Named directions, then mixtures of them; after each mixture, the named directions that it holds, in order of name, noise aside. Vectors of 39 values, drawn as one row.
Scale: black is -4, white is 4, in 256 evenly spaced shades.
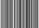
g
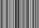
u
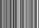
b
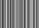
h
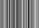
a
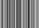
a, g, h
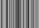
a, g, u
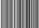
g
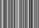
h, u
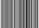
g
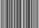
a, g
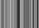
b, u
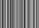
h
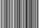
b, g, h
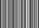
g, u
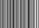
a, b, h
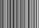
a, b, h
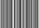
g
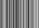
a, b, u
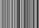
b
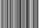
g, h, u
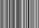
a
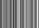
b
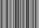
b, g, u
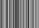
a, b, u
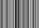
u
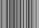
a, b, g
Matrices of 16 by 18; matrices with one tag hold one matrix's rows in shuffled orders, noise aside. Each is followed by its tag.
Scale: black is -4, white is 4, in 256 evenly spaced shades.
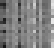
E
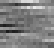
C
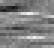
C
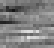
C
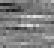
C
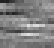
C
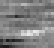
C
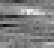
C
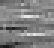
C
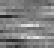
C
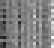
E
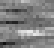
C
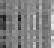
E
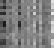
E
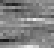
C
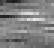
C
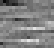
C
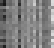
E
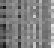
E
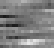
C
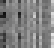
E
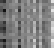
E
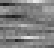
C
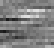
C
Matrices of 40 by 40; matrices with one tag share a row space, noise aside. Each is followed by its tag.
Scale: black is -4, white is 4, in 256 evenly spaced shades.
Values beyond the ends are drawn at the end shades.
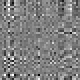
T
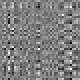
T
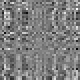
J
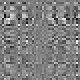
J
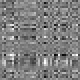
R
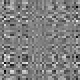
J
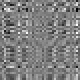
J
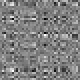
R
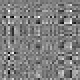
T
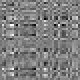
R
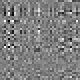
T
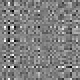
T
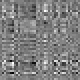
R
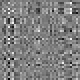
T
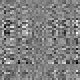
J
